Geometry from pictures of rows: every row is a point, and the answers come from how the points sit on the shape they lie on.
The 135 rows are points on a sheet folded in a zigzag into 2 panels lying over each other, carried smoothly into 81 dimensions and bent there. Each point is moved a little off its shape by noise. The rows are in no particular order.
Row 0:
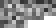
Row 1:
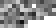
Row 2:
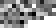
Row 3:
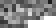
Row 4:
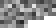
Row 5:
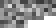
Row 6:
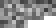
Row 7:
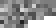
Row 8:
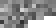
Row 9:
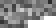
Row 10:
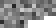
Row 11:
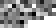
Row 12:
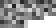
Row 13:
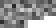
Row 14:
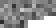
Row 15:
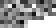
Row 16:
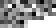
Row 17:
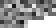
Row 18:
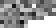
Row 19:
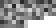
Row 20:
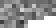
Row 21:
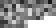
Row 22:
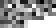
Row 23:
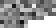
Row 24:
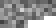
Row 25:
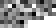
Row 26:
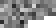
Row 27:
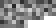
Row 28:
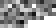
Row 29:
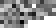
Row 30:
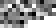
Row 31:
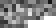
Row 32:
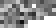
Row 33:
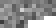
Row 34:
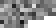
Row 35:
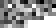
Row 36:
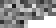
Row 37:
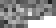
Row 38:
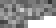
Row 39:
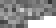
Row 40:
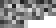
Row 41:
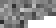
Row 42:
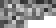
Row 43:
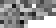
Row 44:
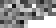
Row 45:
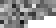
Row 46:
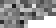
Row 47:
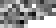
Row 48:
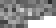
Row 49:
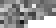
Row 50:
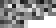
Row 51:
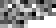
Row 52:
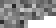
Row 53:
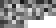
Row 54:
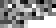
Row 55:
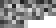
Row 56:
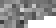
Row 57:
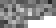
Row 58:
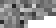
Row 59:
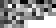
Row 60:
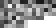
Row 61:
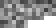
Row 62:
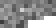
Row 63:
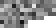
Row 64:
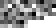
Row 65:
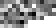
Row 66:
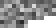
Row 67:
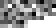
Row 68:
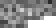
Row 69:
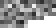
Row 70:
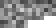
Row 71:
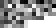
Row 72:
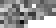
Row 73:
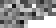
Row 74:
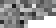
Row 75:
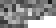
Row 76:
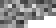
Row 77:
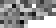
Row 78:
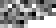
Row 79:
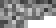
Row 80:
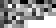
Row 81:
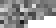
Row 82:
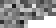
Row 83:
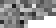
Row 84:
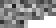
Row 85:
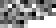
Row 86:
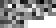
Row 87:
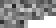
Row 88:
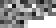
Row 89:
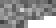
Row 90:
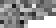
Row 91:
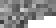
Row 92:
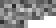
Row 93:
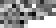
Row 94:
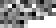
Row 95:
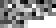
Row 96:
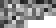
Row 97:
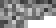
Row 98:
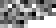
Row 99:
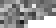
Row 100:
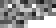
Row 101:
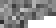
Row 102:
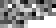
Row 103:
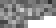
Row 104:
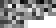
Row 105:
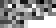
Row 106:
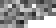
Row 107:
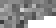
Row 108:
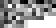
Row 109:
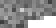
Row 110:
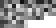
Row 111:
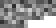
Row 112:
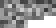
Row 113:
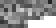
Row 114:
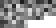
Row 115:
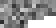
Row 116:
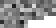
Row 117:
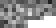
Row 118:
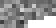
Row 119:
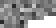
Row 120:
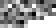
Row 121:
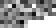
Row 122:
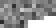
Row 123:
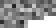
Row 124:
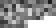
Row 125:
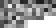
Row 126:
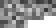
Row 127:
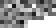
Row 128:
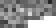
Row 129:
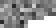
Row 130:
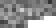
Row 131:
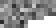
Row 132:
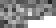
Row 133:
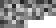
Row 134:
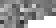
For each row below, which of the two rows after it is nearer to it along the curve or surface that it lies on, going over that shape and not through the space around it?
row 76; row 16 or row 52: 16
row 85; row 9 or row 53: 53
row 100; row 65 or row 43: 65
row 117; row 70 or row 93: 70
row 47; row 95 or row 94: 94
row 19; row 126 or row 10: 10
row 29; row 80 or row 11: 11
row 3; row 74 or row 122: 122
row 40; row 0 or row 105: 105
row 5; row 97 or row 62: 97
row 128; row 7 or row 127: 7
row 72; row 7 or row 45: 7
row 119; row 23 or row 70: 23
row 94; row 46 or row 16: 16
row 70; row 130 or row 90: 130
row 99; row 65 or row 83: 65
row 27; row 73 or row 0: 73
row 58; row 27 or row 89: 27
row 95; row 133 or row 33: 133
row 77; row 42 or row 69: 69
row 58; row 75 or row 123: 123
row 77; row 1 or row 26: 26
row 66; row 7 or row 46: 7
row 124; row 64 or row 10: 10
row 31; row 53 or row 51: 53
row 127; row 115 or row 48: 115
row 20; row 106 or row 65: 106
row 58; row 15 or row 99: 15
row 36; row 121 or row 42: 121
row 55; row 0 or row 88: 88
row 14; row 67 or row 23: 23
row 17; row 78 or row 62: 78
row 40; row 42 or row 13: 13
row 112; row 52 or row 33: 33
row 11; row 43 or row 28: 43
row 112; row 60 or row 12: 60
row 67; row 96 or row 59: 59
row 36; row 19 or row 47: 19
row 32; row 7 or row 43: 7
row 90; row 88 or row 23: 23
